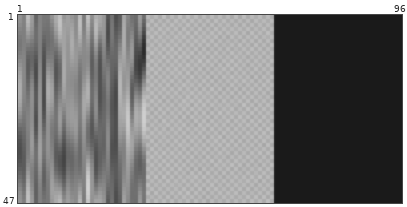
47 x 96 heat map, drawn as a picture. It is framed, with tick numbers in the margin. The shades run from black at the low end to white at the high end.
It is made of 1 by 3 panels. Panel 1,1: middling, streaked downward, strong in contrast. Panel 1,2: high, checkered, faint in contrast. Panel 1,3: very low, flat.
